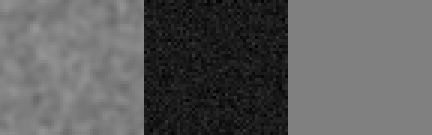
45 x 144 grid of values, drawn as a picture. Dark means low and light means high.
It is made of 1 by 3 panels. Panel 1,1: middling, blotchy, faint in contrast. Panel 1,2: very low, fine-grained, faint in contrast. Panel 1,3: middling, flat.
